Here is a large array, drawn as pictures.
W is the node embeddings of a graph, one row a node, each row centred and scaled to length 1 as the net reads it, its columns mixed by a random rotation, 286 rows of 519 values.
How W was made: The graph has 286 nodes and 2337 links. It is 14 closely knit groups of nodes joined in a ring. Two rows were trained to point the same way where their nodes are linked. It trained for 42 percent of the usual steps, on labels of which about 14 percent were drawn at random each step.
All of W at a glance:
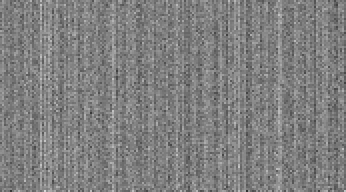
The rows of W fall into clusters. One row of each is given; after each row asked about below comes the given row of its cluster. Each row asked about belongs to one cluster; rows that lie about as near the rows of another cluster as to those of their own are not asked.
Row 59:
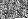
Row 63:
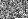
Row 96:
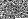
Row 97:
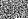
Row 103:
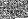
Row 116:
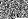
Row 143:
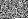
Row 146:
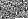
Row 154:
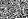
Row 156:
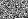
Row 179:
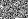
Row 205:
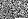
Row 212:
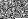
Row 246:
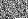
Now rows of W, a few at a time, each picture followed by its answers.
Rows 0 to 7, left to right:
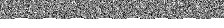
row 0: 143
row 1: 143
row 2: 59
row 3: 143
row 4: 103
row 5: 63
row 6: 212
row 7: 179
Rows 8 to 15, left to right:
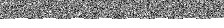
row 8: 212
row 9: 212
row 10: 97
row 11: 179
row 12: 246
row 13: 103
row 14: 96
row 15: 103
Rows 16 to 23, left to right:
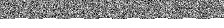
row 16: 154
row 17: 156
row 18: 143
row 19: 154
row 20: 246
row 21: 63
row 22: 179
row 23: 97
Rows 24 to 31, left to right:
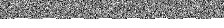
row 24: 156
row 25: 205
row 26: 63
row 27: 143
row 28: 212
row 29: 246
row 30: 154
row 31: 179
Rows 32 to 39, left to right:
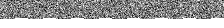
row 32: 179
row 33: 96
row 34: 97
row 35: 63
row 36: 154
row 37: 146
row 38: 246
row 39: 97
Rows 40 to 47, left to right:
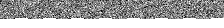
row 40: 154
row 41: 212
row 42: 212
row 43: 59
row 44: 154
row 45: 96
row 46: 156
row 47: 103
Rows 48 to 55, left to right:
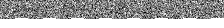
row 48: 116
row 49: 146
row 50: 116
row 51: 143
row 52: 97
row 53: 97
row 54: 246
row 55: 146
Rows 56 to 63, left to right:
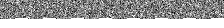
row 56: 154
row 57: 179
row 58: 103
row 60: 143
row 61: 96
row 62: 97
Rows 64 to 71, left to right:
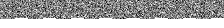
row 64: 205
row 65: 246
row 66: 116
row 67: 96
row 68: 143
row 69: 179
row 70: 63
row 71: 59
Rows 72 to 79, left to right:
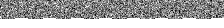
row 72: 143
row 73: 116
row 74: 179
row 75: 63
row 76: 154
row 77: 59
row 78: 103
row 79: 154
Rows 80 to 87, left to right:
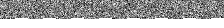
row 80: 63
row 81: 97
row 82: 103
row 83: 103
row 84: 212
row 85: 96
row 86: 246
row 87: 59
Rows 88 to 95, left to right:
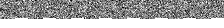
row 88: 146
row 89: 179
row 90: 154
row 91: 96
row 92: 179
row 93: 179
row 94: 59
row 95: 212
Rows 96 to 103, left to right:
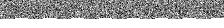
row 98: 146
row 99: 246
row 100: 59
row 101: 116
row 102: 103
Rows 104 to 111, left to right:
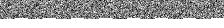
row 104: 156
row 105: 156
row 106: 96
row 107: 205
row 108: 116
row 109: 116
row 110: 246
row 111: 212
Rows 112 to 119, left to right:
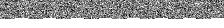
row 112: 146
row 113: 146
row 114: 96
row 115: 154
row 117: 59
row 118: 116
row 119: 212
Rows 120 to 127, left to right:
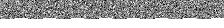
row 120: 59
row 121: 179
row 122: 143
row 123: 116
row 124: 143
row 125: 96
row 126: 156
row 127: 146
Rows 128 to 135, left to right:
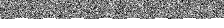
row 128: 146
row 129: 246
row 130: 205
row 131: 97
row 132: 97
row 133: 179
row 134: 212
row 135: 59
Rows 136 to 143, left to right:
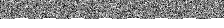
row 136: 103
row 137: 156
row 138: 116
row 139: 97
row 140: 59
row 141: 96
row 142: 103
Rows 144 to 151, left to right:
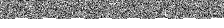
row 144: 116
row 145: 179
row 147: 97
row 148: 212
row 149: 59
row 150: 116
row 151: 205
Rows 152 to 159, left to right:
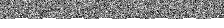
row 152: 154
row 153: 103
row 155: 212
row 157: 59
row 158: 63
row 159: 143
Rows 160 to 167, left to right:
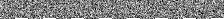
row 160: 179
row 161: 96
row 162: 154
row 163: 143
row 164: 143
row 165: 179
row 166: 63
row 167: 59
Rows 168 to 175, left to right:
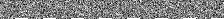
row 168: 96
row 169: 96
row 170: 63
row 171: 179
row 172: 103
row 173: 156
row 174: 146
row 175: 179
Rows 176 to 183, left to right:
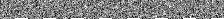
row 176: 103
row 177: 156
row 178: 156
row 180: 154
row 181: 97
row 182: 63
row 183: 154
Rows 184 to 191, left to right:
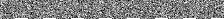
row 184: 97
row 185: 96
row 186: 63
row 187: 59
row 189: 205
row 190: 103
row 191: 179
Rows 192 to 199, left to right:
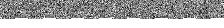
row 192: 179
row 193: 205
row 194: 103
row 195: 103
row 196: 179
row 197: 156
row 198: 246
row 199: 97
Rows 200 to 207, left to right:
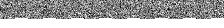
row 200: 146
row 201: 96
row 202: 246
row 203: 59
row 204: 143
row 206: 146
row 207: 246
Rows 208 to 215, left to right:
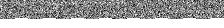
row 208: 116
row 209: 143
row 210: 96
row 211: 146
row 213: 246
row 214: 143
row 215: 143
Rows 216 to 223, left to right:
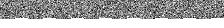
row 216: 146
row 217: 97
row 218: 246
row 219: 179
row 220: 96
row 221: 96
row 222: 212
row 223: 156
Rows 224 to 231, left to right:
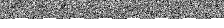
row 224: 212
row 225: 96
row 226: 156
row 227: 156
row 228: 116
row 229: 103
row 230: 97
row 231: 212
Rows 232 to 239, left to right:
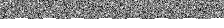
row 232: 212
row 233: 212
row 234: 179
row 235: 96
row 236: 156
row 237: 97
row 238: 156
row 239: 146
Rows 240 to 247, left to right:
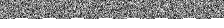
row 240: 154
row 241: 143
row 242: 205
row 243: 96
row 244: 146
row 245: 205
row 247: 212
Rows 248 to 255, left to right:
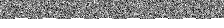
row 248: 96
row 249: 179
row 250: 146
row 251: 212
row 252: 97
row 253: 63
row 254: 63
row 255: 154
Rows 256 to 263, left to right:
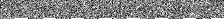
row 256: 103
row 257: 116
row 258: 96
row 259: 156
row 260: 103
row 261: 205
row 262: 97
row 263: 212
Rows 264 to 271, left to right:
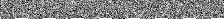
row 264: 97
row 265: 143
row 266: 59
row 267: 246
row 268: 246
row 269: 96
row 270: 246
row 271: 63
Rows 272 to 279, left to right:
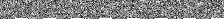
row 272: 246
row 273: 103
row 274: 143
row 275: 205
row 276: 212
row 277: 59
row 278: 154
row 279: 212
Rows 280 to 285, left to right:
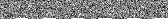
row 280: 59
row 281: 179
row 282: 63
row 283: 156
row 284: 143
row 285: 146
